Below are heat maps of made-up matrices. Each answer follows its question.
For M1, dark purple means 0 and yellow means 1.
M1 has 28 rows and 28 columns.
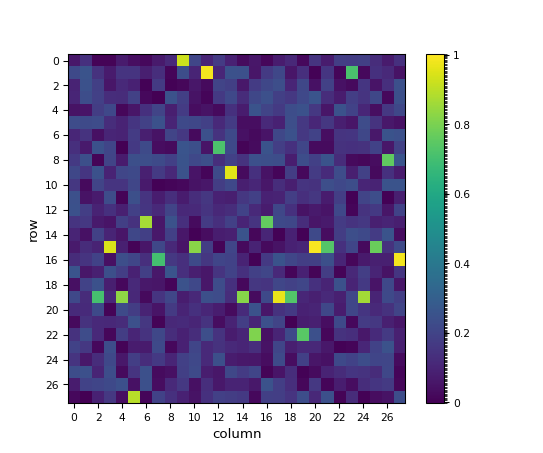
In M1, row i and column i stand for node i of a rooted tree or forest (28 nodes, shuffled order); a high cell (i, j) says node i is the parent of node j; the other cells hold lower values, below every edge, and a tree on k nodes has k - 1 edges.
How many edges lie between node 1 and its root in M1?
0
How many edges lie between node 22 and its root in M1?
0
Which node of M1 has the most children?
19
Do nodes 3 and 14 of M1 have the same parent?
no
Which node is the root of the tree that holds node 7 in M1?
0
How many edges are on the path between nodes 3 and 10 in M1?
2
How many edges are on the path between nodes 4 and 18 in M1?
2
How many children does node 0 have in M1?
1
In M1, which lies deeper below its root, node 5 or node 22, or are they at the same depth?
node 5
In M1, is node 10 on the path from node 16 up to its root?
no
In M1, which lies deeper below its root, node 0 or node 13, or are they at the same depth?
node 13
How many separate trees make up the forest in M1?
4
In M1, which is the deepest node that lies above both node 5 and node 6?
13
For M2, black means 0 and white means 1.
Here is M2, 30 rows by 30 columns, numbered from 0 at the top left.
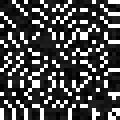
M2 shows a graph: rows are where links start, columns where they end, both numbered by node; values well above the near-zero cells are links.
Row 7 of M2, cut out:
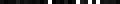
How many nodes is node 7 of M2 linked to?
4
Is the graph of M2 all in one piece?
no
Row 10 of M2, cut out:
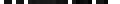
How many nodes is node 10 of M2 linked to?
8
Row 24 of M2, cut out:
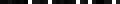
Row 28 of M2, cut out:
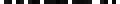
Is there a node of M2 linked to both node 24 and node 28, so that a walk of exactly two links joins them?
no
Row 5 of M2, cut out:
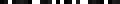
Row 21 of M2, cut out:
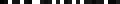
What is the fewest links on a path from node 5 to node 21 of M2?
1
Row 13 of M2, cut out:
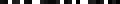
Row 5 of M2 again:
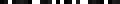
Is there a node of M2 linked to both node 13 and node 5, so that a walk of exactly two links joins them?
yes
